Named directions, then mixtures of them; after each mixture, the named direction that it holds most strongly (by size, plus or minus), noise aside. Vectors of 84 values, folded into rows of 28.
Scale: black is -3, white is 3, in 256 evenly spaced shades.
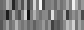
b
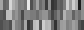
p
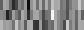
p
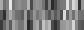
p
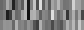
b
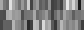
p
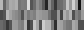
p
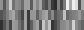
p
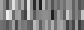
b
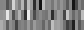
b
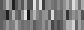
b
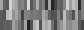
p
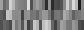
p
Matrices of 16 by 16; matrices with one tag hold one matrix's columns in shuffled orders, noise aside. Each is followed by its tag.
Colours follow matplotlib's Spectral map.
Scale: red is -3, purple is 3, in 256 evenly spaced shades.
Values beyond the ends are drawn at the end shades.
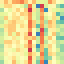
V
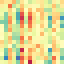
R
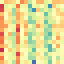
V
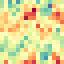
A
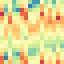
A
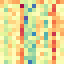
V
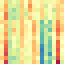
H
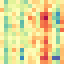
R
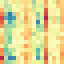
R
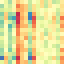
R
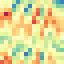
A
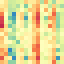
R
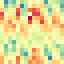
A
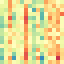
R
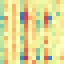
R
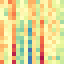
H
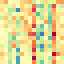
V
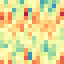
A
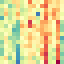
H
